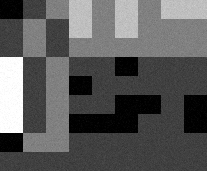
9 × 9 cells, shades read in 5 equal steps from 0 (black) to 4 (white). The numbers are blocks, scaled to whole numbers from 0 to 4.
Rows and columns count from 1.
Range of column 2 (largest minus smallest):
1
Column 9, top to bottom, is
3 2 2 1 1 0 0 1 1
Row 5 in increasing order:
0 1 1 1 1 1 1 2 4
